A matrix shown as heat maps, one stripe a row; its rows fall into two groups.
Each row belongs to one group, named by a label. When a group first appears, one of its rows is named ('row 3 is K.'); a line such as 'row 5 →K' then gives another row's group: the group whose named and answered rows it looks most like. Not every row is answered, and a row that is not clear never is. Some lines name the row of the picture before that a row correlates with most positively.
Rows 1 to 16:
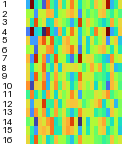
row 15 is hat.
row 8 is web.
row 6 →hat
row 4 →hat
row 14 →hat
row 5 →hat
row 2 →hat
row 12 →web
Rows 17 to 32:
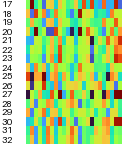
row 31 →hat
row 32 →hat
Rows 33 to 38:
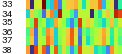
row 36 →hat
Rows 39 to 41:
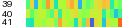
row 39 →hat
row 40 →web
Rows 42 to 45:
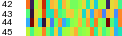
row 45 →web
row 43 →web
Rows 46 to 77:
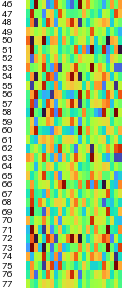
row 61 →hat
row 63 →web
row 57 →hat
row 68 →web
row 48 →hat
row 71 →hat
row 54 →hat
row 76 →hat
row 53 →web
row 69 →hat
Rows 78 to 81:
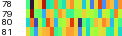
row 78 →web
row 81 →hat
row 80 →hat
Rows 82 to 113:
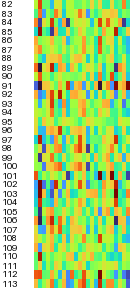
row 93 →web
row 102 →hat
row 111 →hat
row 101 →web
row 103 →hat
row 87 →web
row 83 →hat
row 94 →web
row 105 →web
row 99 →web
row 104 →hat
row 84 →web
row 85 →hat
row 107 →hat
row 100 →hat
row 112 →web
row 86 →web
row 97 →hat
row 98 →hat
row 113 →web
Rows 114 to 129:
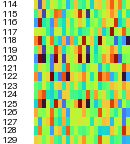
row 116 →hat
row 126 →web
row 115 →hat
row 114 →web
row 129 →web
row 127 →web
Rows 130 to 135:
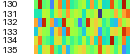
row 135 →web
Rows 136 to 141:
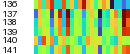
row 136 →web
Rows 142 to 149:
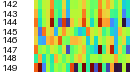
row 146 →hat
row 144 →web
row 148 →hat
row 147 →web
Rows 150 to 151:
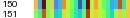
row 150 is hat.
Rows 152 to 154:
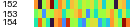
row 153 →hat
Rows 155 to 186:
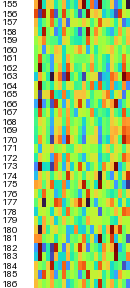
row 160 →hat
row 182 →hat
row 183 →hat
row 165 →web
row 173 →hat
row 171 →web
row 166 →hat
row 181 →web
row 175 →web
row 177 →hat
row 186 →web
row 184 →web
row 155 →web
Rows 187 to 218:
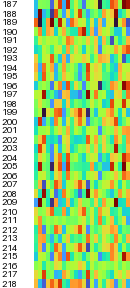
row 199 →hat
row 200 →hat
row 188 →hat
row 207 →hat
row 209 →hat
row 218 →hat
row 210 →web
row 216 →hat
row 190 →web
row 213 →hat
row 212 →hat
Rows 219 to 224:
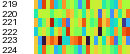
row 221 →web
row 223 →hat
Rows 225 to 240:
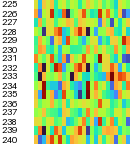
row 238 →web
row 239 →hat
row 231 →web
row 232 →hat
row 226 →web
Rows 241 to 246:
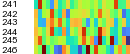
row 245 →web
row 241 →hat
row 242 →web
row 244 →web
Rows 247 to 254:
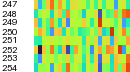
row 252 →web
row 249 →web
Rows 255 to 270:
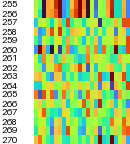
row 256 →hat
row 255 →hat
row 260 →hat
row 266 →web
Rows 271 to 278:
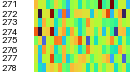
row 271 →web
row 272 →web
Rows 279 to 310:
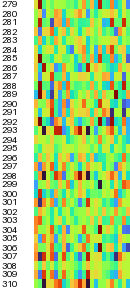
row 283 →hat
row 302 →hat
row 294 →web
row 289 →hat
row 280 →hat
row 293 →hat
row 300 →hat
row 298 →hat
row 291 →web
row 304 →web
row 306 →web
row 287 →web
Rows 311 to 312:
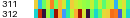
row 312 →hat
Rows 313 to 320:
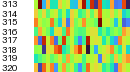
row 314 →web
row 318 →hat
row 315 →web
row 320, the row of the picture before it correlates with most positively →311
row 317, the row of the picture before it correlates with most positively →311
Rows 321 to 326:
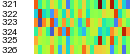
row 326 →web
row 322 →hat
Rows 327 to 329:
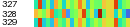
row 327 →hat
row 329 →hat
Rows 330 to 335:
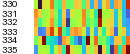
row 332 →web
